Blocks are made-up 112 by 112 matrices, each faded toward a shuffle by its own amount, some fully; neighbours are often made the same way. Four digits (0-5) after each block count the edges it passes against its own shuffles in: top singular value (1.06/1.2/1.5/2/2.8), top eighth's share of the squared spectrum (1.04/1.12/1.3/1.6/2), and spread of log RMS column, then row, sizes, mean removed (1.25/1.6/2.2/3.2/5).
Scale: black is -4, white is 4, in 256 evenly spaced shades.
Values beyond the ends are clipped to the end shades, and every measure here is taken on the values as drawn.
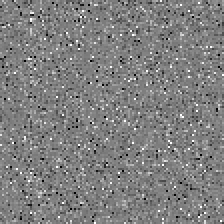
3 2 1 0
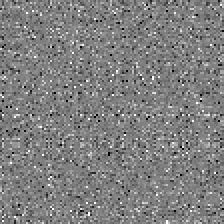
4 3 2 2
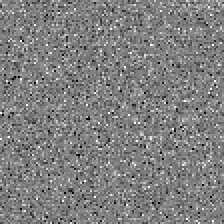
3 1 0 0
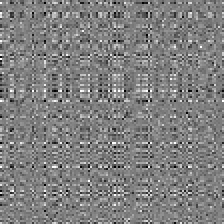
5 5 4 4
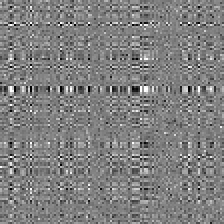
5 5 4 4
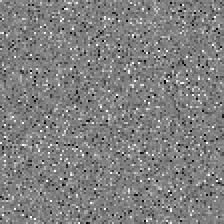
0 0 0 0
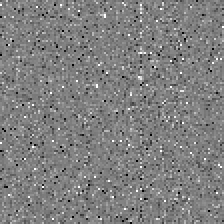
2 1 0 0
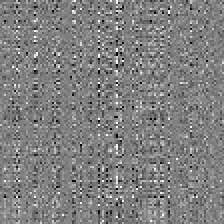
5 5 4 3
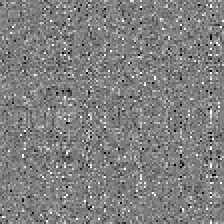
4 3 2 1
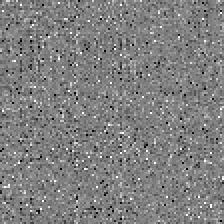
3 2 1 0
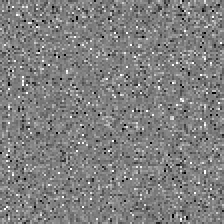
3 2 1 0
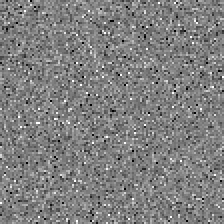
0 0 0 0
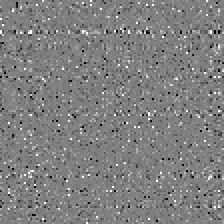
4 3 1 2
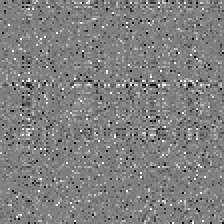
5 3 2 2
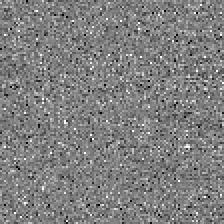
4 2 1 1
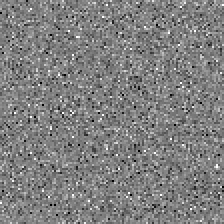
3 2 0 1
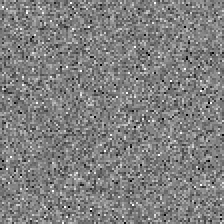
0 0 0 0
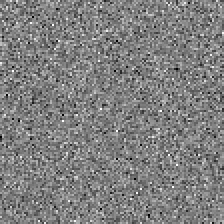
0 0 0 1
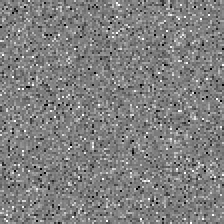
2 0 0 0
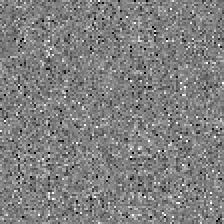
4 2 1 1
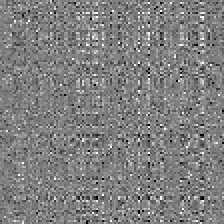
5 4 3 3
